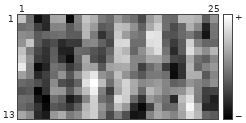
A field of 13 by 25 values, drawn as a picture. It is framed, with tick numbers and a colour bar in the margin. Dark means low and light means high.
Seam: none. Stripes: upright, repeating 6 times. Average level on the scale: 50%. Grain: streaks running down.
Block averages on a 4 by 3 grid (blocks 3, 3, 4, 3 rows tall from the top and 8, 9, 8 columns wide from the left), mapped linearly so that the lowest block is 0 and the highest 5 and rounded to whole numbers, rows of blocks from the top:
143
043
152
033
